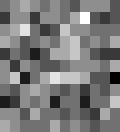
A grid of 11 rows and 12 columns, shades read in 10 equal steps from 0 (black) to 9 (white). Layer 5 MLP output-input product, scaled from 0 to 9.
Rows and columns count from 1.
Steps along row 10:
same down up down same down up down down up down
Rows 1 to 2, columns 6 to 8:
5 4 3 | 5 4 6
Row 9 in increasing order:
1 1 1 2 4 4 4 4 4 5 5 7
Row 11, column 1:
6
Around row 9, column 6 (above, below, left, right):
4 4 5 4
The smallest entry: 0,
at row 7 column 12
